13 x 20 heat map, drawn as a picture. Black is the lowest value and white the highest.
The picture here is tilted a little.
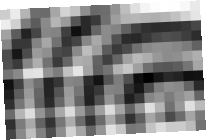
Rings: centred on the bottom right. Slope: none. Odd rows or columns: none.
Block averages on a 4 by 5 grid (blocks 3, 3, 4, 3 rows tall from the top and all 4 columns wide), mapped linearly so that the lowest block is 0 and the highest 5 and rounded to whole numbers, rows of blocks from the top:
43145
11222
22101
33444
